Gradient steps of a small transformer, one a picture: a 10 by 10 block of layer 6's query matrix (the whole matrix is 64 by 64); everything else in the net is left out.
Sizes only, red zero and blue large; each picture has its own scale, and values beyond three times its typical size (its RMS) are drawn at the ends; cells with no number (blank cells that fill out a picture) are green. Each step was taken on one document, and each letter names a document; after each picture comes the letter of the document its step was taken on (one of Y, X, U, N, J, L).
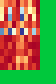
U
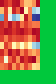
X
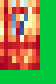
U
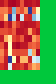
X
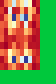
U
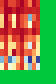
X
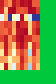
X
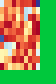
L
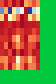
X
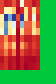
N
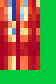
N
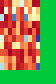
L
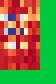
N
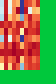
U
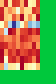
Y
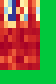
N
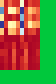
U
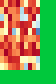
L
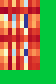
U
